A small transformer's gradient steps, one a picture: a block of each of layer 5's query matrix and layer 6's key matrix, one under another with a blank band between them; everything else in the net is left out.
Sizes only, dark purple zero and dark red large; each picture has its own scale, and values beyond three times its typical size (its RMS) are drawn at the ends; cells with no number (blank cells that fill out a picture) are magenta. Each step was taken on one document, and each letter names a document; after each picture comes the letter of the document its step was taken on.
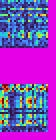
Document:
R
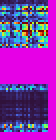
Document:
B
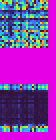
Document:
B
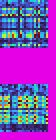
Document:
R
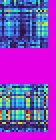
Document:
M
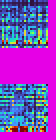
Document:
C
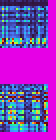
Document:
C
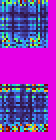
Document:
M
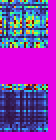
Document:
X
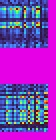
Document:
X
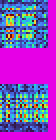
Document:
R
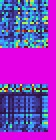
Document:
B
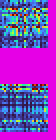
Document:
X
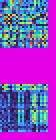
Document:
R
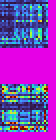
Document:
C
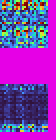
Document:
B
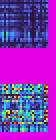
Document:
C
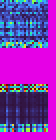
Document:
X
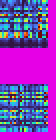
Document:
C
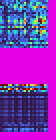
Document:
X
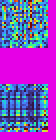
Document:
X
